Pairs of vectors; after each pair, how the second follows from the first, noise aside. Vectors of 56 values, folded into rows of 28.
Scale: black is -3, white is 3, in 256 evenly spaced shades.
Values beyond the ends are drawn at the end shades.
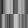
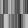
wrapped around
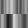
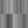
shrunk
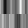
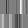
partly zeroed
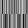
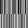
wrapped around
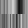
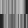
wrapped around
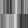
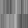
shrunk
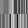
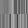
shrunk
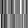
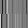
partly zeroed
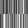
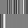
partly zeroed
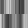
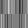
partly zeroed
